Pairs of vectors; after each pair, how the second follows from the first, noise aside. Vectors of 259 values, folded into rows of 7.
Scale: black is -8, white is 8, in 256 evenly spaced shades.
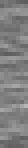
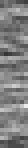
scaled up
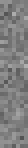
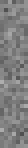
reversed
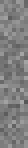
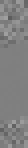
partly zeroed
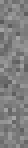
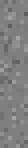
partly zeroed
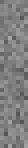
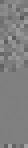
partly zeroed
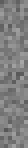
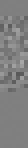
partly zeroed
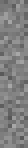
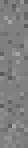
partly zeroed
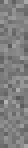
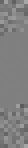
partly zeroed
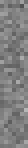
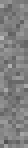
reversed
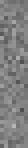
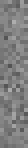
reversed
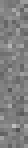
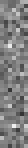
scaled up
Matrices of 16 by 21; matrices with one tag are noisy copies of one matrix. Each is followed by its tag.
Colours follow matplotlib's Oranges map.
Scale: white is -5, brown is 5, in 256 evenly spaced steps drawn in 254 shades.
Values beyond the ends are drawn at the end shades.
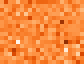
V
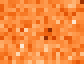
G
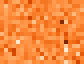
V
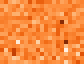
V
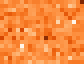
G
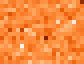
G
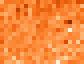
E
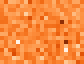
V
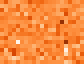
V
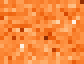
G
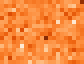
G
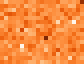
G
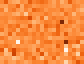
V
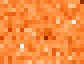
G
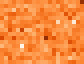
G
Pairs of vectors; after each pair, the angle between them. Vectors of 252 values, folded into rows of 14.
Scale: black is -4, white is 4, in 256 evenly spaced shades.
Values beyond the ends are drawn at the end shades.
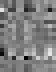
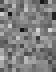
partly opposed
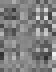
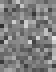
partly aligned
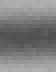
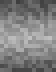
nearly opposite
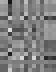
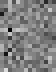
partly opposed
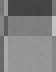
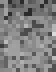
partly aligned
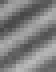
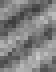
nearly parallel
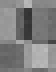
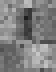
nearly parallel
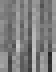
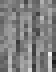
nearly opposite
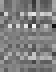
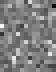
orthogonal
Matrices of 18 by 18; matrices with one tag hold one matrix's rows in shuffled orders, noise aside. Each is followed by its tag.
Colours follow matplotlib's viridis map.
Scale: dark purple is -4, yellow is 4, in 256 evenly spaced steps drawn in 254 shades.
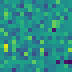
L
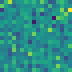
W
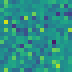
L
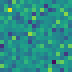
W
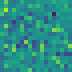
L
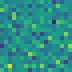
W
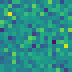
W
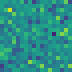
W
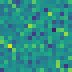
W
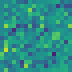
L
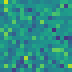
L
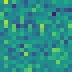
L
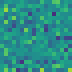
L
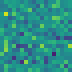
L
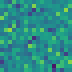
W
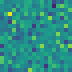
W
